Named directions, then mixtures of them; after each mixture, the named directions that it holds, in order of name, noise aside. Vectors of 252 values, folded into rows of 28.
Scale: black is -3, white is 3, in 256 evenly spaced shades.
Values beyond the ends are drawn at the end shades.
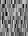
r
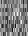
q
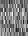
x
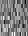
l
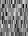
r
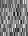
l, q, x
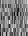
l, q, x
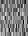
l, r, x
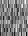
l, x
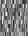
r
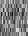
r, x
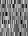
l, q, r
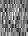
q, r, x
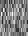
r, x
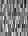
l, q, r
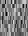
r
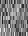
l, r, x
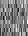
l, x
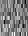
l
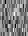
q, r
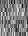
l, r, x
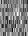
q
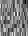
l, q
